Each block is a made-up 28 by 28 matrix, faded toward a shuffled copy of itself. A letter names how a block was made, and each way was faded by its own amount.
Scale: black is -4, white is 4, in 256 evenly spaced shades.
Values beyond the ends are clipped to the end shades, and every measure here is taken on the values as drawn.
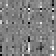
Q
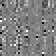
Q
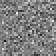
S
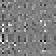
Q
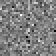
S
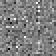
S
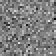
S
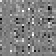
Q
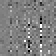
Q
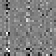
Q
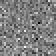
S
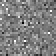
S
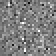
S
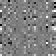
Q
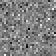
S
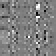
Q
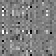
Q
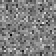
S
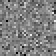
S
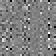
Q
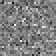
S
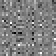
Q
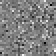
S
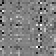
Q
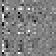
Q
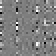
Q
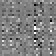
Q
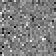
S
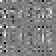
Q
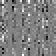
Q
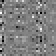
Q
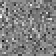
S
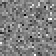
S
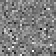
S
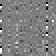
Q
